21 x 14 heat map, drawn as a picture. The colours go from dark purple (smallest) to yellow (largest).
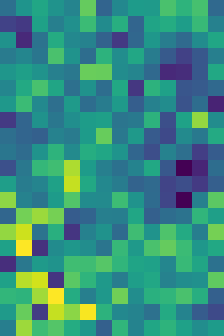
An odd patch, rougher than its surroundings, sits in the bottom left. Values change most from cell to cell in the bottom left. Neither half mirrors the other. No row or column stands out. There are no regular stripes. The ninth with the lowest average is the middle right. The bottom left is the ninth with the highest average.
